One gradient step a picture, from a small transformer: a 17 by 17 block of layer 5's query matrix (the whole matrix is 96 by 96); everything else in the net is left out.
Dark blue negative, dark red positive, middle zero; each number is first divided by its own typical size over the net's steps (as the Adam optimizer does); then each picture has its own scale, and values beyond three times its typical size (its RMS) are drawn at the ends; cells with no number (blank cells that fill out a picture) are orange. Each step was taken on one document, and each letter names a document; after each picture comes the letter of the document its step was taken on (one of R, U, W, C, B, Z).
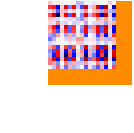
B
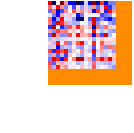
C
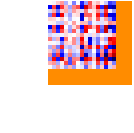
B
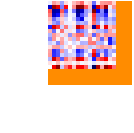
C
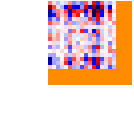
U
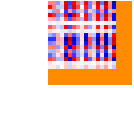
B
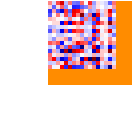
U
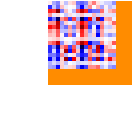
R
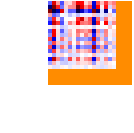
C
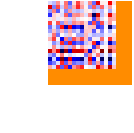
U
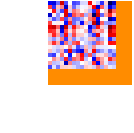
U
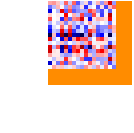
B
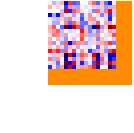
R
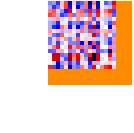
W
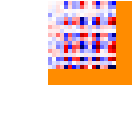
R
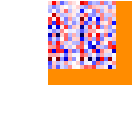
R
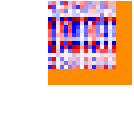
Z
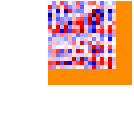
U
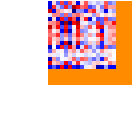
Z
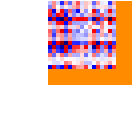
Z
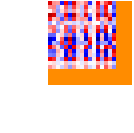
B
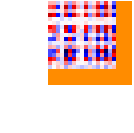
B
